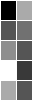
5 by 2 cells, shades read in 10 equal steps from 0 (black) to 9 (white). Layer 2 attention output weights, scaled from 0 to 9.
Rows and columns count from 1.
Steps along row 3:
down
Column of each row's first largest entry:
2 2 1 1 1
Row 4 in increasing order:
2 9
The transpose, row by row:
0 3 5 9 6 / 6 4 3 2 3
